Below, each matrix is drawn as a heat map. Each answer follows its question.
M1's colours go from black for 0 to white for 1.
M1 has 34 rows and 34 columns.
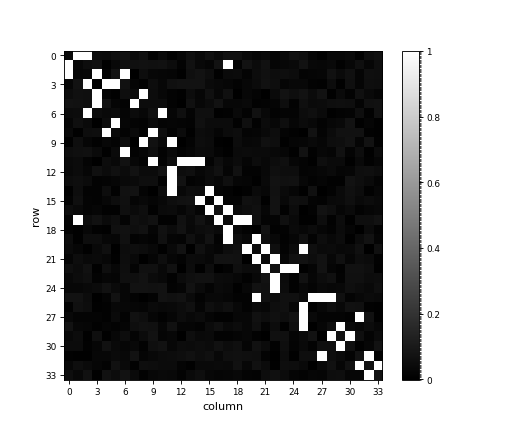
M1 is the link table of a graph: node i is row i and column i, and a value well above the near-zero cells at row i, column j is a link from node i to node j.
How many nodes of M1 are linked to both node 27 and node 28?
1
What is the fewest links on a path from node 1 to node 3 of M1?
3
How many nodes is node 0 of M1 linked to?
2
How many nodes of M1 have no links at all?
0
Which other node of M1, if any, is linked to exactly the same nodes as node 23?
node 24
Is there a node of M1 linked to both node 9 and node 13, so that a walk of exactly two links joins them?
yes
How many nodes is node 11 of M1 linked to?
4
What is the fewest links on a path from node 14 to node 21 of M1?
6
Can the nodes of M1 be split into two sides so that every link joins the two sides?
yes
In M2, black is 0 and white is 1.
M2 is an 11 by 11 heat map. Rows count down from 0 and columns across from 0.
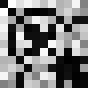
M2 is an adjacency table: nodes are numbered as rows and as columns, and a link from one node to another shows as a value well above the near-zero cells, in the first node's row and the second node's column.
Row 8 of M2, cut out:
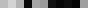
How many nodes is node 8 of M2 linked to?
6
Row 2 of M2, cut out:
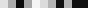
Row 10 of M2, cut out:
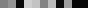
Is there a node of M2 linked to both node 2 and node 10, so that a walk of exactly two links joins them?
yes
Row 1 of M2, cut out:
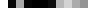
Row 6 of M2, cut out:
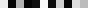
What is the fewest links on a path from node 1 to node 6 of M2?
2
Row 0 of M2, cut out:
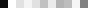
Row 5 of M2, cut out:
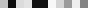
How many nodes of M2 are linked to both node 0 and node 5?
7
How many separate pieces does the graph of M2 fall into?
1
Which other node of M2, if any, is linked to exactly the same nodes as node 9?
node 7
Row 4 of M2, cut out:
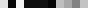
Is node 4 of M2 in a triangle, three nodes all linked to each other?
yes
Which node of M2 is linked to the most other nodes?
node 0
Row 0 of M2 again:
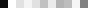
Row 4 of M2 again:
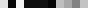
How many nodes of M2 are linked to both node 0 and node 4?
5
